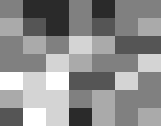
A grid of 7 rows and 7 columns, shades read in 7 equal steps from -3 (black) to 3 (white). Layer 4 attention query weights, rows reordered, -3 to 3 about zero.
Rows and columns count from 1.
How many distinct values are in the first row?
2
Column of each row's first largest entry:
1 1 4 3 1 2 2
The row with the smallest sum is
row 1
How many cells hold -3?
0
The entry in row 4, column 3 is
2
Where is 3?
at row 5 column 1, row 5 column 3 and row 7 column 2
